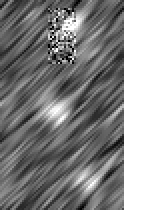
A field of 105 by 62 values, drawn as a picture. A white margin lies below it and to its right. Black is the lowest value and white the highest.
The top middle is the roughest part. There are three bumps. The grain runs diagonally up to the right. An odd patch, rougher than its surroundings, sits in the top middle. The halves do not mirror each other.
